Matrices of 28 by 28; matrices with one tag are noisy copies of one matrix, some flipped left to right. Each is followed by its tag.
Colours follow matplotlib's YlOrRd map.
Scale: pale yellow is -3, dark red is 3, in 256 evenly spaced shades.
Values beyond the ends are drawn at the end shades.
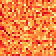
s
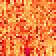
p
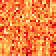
p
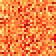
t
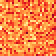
s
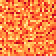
s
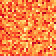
s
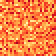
s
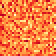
s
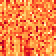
p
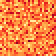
s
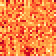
p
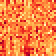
p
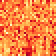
p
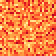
s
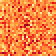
t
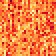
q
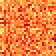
t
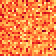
s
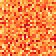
t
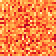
t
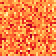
t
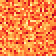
s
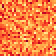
s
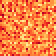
s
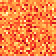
t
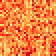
p
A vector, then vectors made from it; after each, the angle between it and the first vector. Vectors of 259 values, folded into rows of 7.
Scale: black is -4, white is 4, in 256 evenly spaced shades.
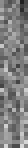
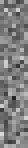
orthogonal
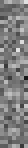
partly opposed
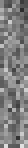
nearly parallel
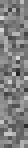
orthogonal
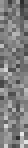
nearly parallel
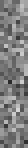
partly opposed
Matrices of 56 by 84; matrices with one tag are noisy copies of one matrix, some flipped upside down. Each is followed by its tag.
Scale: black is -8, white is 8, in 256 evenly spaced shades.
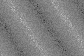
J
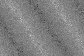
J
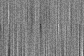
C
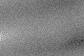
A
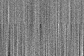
C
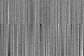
C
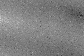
A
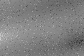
A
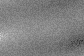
A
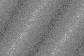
J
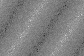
J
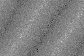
J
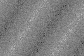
J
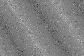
J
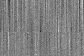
C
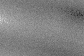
A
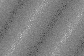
J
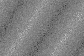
J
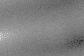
A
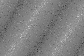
J
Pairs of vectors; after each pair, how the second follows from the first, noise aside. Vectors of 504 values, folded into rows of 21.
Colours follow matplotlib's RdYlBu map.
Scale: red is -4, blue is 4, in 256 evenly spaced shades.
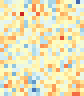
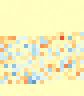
partly zeroed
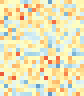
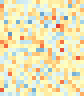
shuffled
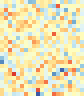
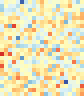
shuffled
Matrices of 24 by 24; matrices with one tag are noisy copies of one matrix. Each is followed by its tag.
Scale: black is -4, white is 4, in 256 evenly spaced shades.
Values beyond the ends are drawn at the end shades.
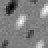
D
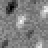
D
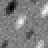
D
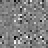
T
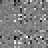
T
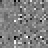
T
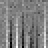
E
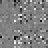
T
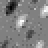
D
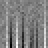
E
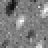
D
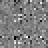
T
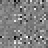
T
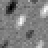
D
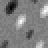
D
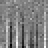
E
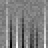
E
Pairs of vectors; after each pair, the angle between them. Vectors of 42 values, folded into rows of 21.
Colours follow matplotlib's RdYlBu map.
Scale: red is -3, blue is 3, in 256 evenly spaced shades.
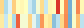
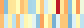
nearly parallel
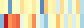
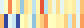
nearly opposite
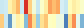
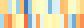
nearly opposite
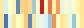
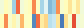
partly opposed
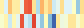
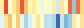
orthogonal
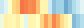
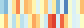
partly aligned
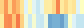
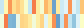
orthogonal
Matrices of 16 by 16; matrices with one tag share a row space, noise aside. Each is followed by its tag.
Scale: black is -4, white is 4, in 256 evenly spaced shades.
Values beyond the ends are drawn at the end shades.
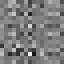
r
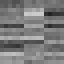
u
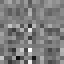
r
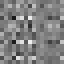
r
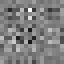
r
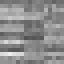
u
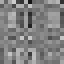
r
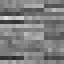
u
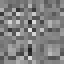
r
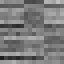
u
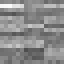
u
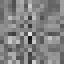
r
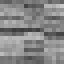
u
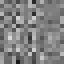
r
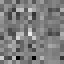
r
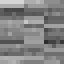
u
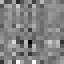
r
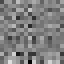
r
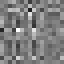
r
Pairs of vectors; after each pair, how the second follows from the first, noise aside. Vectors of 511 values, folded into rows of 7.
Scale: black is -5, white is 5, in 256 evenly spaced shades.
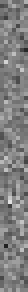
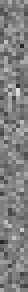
reversed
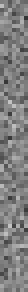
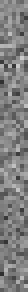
reversed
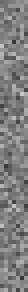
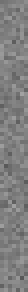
shrunk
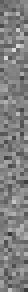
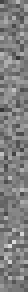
reversed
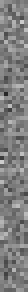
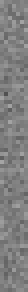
shrunk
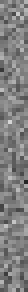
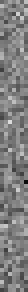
copied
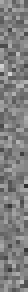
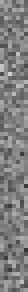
copied
